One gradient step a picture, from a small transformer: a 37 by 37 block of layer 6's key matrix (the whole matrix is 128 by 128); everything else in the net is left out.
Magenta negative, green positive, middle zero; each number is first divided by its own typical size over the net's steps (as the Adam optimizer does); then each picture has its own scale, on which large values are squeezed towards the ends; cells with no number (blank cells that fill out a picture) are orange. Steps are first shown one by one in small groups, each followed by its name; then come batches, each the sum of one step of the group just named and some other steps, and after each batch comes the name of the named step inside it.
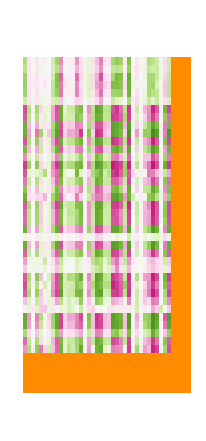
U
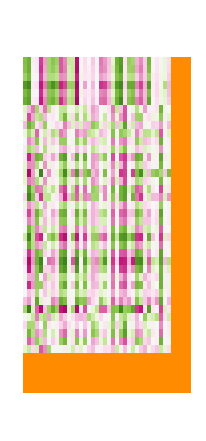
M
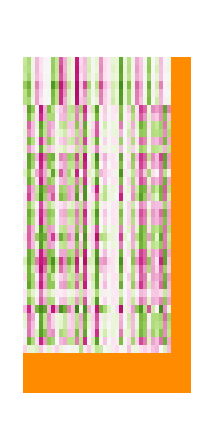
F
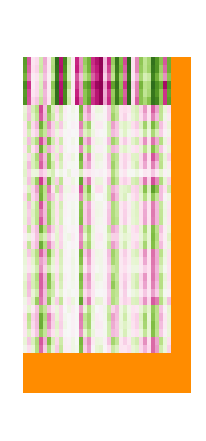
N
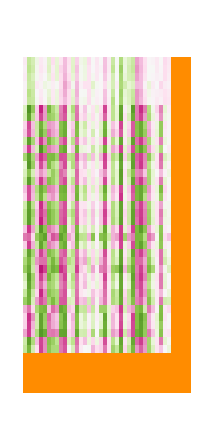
F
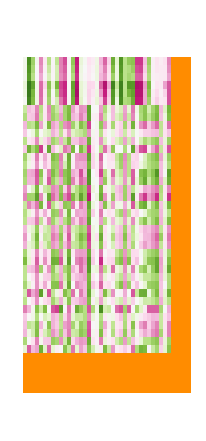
F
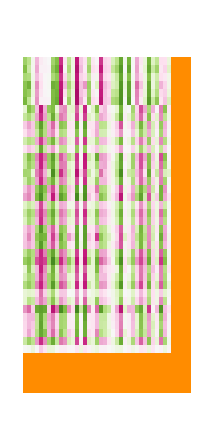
F
